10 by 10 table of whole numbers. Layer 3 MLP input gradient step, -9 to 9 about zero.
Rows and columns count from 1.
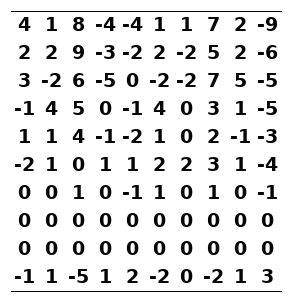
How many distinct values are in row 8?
1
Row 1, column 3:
8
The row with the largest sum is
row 4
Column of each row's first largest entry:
3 3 8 3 3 8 3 1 1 10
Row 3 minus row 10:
4 -3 11 -6 -2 0 -2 9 4 -8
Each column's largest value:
4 4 9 1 2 4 2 7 5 3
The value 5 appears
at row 2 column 8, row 3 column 9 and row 4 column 3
